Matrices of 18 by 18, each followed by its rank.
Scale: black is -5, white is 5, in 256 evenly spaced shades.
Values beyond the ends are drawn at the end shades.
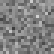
full rank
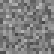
full rank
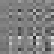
two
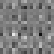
two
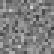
full rank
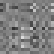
three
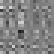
three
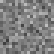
full rank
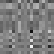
two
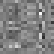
three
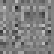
three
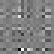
two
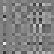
two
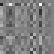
two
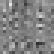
three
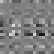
two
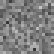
full rank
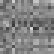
three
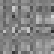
three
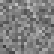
full rank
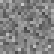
full rank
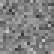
full rank
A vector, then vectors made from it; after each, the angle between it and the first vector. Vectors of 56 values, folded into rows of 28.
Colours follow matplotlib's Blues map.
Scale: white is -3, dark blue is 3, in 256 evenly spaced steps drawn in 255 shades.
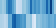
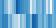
nearly opposite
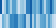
partly aligned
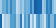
partly aligned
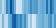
nearly parallel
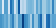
orthogonal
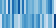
orthogonal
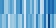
orthogonal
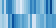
nearly parallel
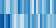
partly opposed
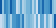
partly aligned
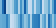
partly opposed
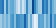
partly aligned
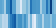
nearly parallel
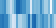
nearly opposite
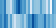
nearly opposite
